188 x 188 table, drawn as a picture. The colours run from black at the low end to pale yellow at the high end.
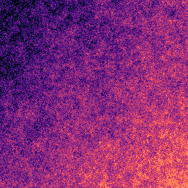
Odd rows or columns: none. Slope: up to the bottom right. Histogram: bell-shaped. Ninth with the highest average: bottom right.
